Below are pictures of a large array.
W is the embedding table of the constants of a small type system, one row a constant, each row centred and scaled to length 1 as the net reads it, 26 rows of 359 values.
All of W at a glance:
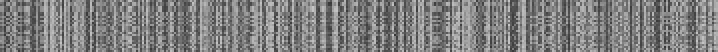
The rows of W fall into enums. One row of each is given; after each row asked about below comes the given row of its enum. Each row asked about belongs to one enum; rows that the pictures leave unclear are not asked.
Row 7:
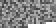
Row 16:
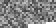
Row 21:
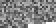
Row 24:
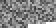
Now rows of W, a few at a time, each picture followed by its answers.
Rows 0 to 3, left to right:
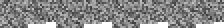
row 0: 16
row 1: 24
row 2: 24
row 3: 16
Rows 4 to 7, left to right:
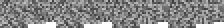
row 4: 16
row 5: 16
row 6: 7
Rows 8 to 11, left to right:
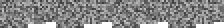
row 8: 21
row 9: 7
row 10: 16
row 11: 7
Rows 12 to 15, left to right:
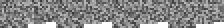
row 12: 21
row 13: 24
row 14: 24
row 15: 7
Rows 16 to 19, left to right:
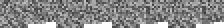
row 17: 24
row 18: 21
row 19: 21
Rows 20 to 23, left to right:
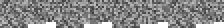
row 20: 16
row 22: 7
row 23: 16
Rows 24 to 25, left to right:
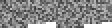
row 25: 7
